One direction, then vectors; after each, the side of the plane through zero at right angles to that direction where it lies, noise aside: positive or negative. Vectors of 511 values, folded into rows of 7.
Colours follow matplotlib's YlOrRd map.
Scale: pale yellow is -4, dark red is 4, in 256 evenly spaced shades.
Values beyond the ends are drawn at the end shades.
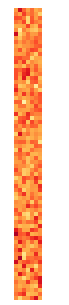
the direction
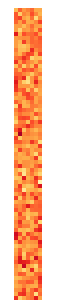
positive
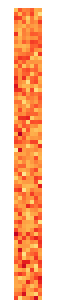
positive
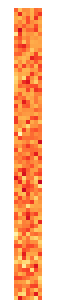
negative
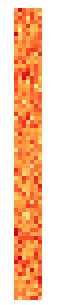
positive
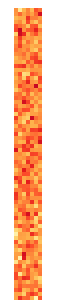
negative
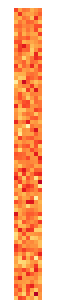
negative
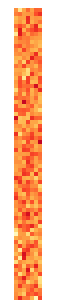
negative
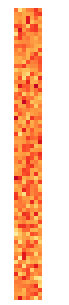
negative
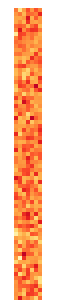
negative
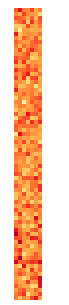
positive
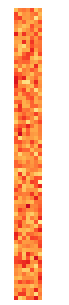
positive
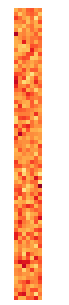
positive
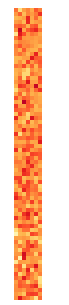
negative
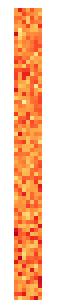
positive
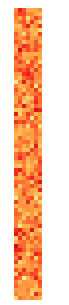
positive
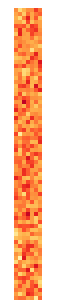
negative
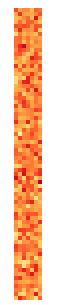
negative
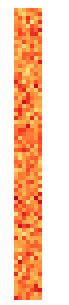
negative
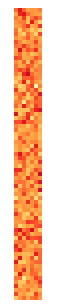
positive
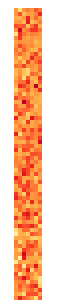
negative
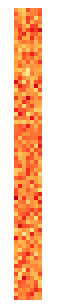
negative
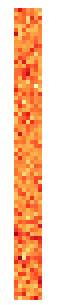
positive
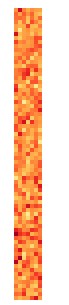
positive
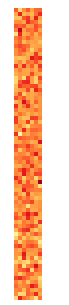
negative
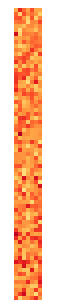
positive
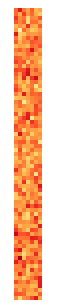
positive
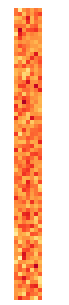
negative
